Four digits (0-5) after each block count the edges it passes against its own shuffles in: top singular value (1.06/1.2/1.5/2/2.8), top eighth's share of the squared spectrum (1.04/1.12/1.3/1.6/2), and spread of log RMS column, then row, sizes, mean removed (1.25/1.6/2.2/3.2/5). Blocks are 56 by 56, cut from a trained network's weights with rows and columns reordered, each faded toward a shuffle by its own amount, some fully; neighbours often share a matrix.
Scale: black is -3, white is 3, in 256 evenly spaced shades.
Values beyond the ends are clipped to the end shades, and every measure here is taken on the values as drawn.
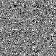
2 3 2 1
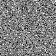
1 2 1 0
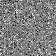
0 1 0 0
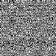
3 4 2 1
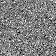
0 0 0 0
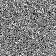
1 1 0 0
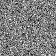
0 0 0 0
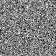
0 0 0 0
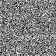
0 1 0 0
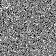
0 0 0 0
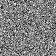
0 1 0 0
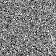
1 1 0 0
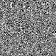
2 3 1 1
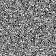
0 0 0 0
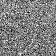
1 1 0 0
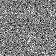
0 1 0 0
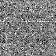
2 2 1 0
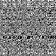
4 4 2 2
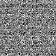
2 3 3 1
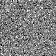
1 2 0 0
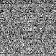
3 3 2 1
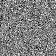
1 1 0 0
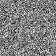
2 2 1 1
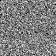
2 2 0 1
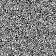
1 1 0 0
